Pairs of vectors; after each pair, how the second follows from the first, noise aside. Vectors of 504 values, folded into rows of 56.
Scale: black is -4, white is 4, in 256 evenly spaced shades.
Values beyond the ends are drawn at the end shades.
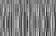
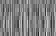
negated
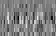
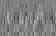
shrunk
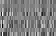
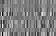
negated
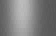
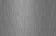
shrunk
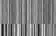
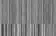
shrunk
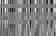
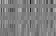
shrunk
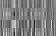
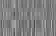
shrunk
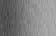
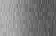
negated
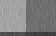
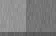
shrunk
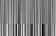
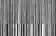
negated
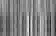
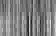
negated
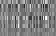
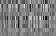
negated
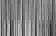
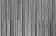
shrunk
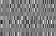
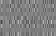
shrunk
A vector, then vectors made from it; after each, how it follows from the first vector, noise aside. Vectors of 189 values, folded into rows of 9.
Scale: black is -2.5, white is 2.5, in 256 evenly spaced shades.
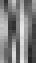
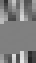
partly zeroed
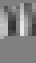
partly zeroed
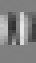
partly zeroed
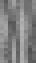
shrunk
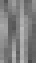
shrunk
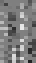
partly zeroed
